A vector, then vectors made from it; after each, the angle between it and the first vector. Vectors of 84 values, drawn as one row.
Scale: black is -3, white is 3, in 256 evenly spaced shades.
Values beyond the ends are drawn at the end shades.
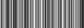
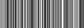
partly aligned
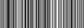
partly aligned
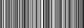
partly aligned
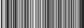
nearly parallel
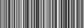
orthogonal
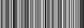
nearly parallel
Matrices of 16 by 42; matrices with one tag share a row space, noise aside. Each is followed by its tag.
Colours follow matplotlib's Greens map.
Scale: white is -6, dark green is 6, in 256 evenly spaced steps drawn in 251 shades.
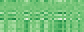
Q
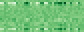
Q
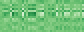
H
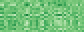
Q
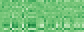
H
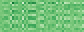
H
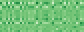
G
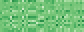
H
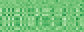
G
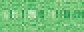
H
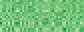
G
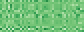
G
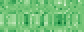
Q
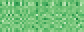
G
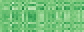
H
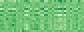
Q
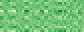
Q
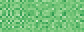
G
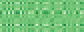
G
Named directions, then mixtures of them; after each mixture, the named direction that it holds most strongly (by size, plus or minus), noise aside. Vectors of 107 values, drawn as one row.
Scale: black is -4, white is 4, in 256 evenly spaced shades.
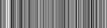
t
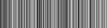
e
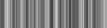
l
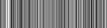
t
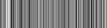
t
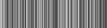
e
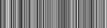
t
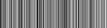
e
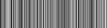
t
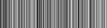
e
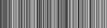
e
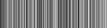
e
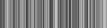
l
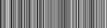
t
